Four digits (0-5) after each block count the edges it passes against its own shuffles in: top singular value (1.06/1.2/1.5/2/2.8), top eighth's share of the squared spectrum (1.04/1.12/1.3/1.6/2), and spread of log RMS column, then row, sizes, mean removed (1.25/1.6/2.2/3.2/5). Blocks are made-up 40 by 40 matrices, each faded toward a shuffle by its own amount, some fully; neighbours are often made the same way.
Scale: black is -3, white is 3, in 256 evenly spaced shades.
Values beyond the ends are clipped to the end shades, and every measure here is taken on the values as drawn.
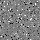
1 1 0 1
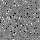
1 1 0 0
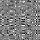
4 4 2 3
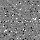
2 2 0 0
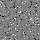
0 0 0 0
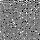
3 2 0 1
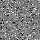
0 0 0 0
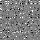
3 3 1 2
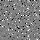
2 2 0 0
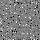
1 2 0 0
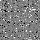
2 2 0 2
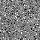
2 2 0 0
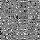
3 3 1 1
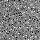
0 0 0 0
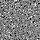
0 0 0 0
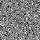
1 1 0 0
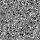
0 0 0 1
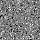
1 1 0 1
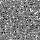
0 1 0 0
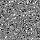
0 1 0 1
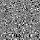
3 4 2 2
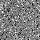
0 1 0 0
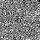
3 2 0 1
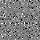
3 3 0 2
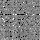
3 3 0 2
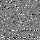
3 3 0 2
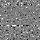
3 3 0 2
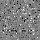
2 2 0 1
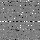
3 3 0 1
